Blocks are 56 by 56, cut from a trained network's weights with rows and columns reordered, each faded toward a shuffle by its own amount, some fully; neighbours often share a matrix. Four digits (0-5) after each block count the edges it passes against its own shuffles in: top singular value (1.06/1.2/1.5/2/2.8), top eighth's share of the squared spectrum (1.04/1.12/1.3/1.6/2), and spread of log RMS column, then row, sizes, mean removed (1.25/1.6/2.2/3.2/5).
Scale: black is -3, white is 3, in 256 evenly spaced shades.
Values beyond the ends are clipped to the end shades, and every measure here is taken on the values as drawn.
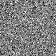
1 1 0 0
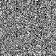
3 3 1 1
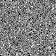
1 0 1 0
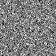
1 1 0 0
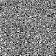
2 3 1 2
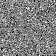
0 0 0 0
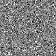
2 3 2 2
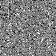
0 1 0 0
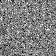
0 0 0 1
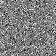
0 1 0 0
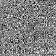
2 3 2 1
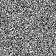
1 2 0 0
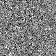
0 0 0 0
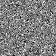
0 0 0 0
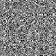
3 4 2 2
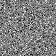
2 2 0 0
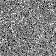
0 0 0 0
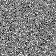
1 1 0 0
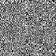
3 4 2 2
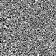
2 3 1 0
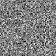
3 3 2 1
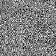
3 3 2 1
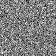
1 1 0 0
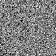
2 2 0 0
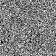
2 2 0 0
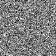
1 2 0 0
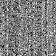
3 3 1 2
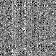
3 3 1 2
